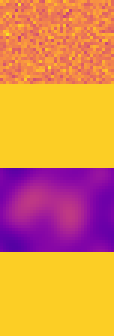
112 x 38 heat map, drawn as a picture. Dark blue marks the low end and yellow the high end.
The table splits into 4 rows of 1 panel. Panel 1,1: high, fine-grained. Panel 2,1: very high, flat. Panel 3,1: low, smooth. Panel 4,1: very high, flat.
